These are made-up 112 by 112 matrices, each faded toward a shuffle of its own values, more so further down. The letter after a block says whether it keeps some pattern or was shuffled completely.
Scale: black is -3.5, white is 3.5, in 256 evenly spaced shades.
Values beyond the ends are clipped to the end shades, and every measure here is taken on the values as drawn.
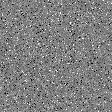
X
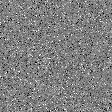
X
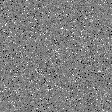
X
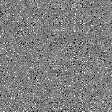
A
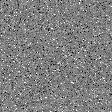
X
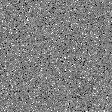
X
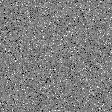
X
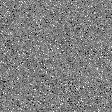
X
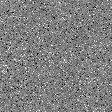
X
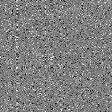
A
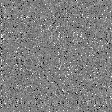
A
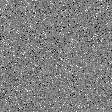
X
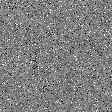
X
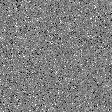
X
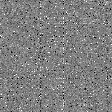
A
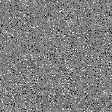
A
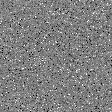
X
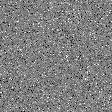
X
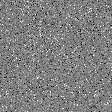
X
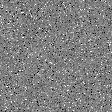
X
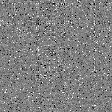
A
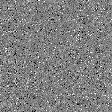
A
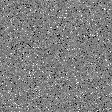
X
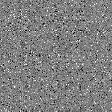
A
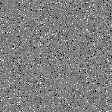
A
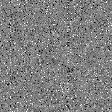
A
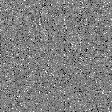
A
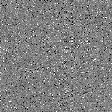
A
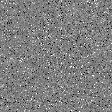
A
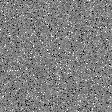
X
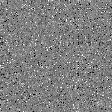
A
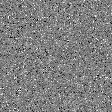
X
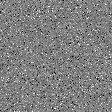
X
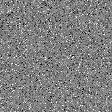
A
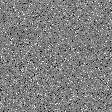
X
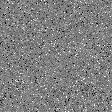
X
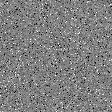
X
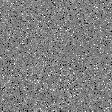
A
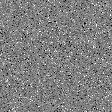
X
